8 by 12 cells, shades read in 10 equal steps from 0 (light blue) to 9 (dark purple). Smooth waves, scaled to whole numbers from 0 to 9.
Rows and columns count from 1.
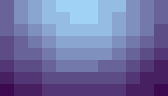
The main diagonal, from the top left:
5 3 3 3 3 4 6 7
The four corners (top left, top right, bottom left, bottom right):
5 5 9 9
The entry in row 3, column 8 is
1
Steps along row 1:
down down down down same same up same up up up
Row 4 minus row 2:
1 2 2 2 1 2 2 1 1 1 1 1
